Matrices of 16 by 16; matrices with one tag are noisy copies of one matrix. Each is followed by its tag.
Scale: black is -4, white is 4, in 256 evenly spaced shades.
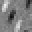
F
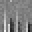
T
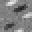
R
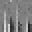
T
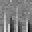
T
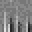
T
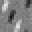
F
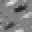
R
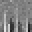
T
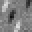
F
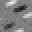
R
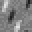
F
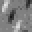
F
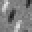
F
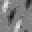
F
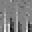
T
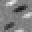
R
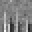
T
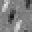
F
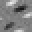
R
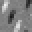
F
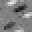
R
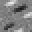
R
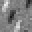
F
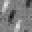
F
